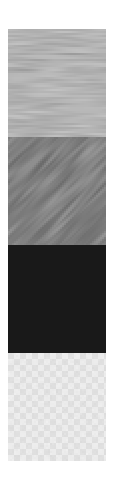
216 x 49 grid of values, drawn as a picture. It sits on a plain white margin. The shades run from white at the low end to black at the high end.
The table splits into 4 rows of 1 panel. Panel 1,1: low, streaked across, faint in contrast. Panel 2,1: middling, slanting up to the right, faint in contrast. Panel 3,1: very high, flat. Panel 4,1: very low, checkered, faint in contrast.
